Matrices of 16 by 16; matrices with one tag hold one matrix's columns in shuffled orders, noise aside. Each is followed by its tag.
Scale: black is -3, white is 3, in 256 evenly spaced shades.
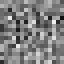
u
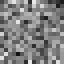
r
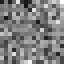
r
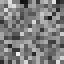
r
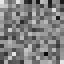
r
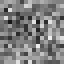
u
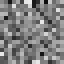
r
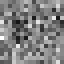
u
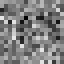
u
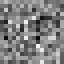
u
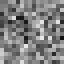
u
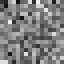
r
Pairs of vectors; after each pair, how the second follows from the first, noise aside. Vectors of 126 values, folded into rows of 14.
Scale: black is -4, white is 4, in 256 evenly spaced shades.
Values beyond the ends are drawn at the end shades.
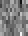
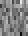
sign-scrambled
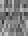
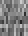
reversed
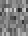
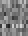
reversed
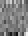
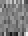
copied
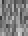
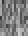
copied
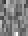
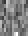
copied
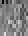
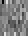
sign-scrambled
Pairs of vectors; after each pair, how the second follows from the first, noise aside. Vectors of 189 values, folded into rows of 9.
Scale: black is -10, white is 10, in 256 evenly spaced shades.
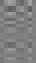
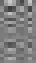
scaled up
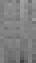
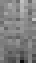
scaled up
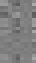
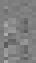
wrapped around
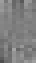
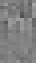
wrapped around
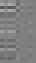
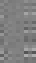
wrapped around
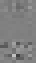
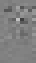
wrapped around
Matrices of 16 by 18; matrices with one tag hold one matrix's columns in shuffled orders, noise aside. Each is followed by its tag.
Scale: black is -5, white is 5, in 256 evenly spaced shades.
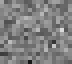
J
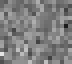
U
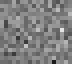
J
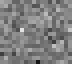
J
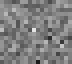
J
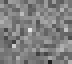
J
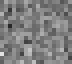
U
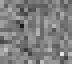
U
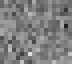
U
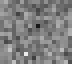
U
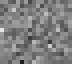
J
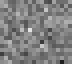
J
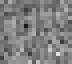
U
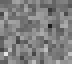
U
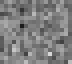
U
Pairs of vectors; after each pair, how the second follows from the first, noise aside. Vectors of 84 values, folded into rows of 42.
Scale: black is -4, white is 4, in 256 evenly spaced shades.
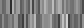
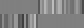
partly zeroed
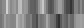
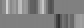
partly zeroed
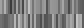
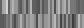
reversed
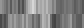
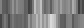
reversed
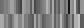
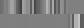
partly zeroed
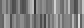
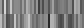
reversed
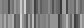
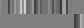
partly zeroed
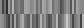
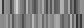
reversed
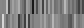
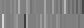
partly zeroed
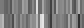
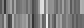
reversed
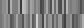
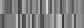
reversed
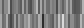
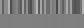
partly zeroed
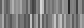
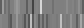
partly zeroed
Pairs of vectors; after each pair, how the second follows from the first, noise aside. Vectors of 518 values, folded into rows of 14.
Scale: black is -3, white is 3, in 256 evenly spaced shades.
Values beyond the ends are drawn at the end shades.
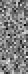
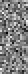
shuffled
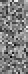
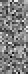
copied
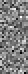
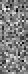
shuffled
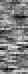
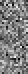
shuffled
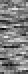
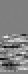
partly zeroed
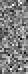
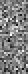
shuffled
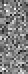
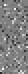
partly zeroed
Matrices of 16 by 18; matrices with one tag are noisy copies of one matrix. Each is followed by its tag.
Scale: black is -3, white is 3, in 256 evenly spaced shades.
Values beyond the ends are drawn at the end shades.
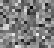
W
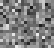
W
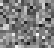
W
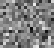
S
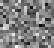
W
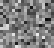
W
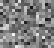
W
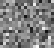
S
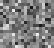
W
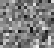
S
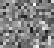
S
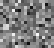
W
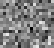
S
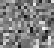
S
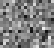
S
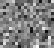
S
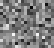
W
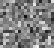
S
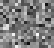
W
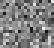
S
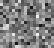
W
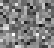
W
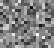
W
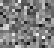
W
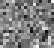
S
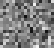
S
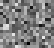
W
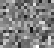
S
